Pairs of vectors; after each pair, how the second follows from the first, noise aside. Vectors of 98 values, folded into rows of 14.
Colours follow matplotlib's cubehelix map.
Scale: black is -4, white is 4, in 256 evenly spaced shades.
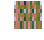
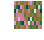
shuffled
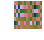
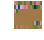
partly zeroed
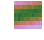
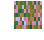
shuffled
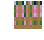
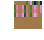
partly zeroed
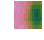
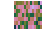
shuffled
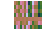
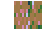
partly zeroed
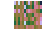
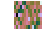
shuffled
